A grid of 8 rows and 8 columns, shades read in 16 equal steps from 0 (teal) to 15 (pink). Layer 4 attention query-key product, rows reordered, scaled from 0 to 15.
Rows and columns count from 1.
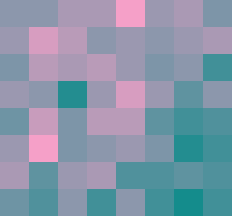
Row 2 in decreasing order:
13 11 10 9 9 9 8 8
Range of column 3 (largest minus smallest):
10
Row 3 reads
7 11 10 11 9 7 8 3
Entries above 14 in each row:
1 0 0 0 0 1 0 0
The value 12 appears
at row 5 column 2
